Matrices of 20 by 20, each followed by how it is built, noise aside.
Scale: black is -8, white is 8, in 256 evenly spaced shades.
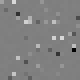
sparse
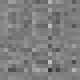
low rank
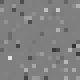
sparse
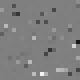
sparse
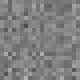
low rank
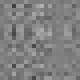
low rank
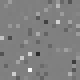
sparse
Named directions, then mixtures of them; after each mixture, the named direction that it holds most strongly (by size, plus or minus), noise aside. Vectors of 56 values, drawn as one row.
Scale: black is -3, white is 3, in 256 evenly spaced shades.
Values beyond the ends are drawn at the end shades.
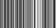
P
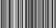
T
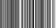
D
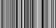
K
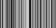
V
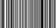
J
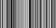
V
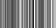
D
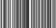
V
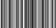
T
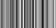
K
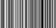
J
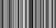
T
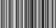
T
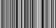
K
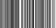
D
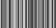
T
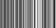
P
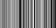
D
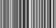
V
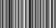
V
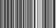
P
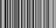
J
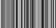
K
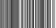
D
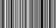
J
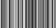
T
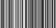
T
